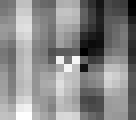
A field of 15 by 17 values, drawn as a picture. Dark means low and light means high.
Odd patch: rougher, in the centre. Ninth with the lowest average: top right. Stripes: upright, repeating 3 times. Ninth with the highest average: bottom left. Slope: up to the bottom left. Roughest part: centre.
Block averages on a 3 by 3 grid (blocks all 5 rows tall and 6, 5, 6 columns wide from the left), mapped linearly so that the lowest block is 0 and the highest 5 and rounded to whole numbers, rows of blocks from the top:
4 3 0
4 3 2
5 4 3
